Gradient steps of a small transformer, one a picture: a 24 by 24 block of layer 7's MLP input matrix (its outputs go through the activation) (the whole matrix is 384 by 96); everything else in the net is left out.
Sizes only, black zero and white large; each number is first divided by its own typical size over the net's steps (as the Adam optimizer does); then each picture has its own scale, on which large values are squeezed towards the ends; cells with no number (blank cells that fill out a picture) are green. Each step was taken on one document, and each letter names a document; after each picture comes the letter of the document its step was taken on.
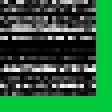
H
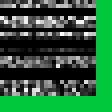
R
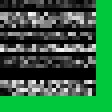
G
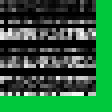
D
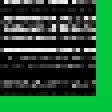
H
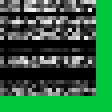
D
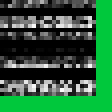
G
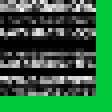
D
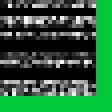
R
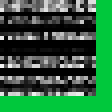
D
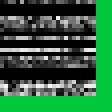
H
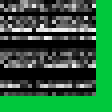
H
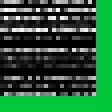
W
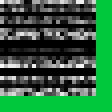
D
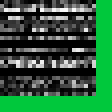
H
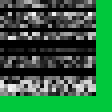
G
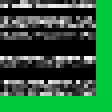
G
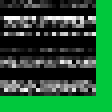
R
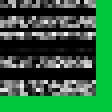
G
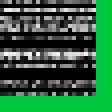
H
